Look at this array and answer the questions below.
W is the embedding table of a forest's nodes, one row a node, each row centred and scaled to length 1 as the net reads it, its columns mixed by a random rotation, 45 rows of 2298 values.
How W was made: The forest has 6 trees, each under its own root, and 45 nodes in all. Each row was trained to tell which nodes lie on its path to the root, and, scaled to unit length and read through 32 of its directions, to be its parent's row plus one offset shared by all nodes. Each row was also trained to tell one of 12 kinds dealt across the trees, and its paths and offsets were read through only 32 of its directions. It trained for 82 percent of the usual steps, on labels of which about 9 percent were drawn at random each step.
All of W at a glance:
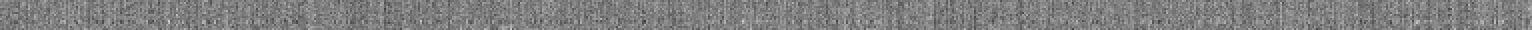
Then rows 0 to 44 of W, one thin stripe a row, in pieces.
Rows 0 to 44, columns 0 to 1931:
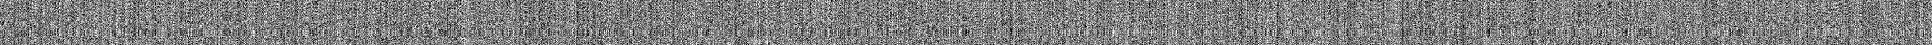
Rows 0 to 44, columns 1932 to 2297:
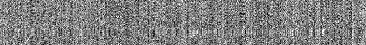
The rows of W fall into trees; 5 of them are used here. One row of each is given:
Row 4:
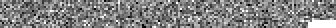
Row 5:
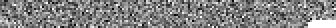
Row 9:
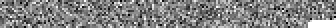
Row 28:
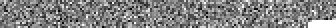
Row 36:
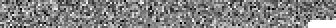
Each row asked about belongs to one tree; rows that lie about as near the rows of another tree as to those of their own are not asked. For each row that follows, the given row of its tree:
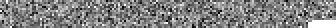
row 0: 4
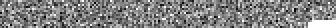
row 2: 28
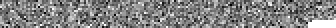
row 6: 36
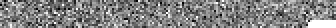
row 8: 5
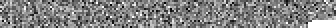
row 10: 36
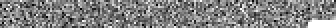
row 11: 28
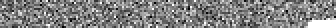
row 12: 9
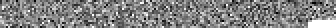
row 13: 36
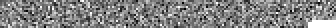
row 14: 5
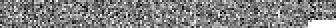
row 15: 9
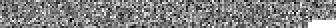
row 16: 4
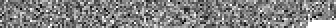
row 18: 9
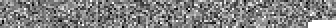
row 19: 28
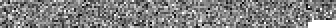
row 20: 28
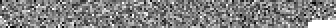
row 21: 36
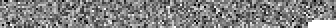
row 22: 36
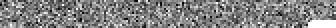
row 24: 5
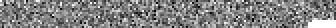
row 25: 4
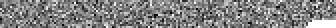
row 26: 9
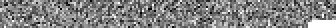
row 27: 4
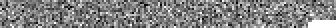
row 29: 28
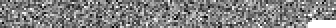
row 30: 28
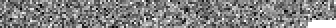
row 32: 9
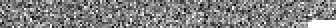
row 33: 28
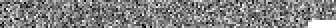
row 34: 28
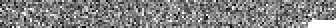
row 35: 28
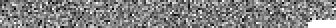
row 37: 5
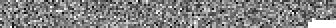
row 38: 4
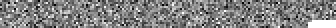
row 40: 5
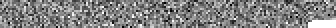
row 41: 36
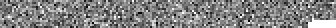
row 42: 4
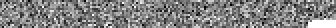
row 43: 36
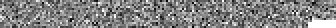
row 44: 4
